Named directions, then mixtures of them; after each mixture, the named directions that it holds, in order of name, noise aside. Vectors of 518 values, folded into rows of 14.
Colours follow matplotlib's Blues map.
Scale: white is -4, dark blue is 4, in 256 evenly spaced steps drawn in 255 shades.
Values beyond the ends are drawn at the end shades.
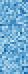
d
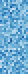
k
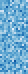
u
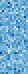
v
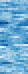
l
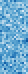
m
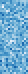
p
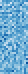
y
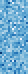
m, u, v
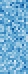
m, u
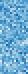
k, m, p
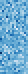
d, v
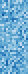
k, p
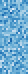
k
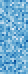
m, u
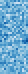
l, m, y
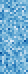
m, p, v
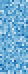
u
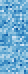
l, u, y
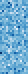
v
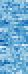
l, u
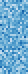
k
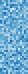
k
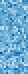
d, k, v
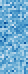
l, y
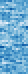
l, p
